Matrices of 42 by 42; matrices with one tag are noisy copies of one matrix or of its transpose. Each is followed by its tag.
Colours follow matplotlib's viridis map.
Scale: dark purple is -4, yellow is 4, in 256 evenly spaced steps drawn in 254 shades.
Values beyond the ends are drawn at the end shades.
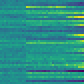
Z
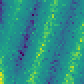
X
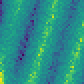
X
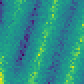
X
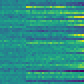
Z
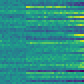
Z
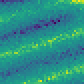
X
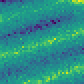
X
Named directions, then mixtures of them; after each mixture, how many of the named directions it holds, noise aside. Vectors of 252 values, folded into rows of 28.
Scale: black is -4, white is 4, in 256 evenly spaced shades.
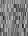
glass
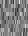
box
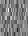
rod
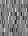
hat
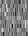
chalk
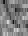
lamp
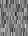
two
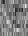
three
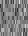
one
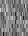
three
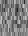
three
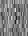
two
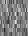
two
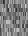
three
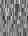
three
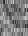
two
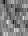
one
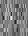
three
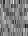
two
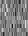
one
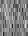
two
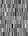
one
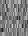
two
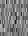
one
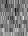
three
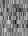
three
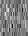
two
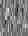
three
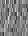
two
